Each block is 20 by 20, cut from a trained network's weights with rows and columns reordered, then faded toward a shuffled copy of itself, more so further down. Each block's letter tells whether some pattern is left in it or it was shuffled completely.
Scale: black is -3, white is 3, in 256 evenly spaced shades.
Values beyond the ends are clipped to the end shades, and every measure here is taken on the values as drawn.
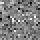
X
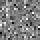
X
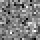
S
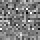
S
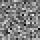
X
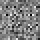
S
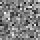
X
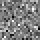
X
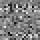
S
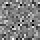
S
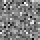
X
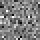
S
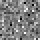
X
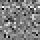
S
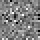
S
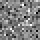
X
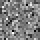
X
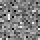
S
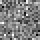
X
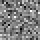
X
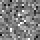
X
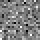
S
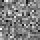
X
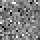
X
